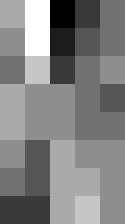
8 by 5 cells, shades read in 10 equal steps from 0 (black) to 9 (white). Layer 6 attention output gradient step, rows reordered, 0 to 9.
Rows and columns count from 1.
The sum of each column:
38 43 31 35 35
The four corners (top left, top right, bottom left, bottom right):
6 4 2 5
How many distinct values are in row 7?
4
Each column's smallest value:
2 2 0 2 3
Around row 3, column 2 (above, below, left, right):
9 5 4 2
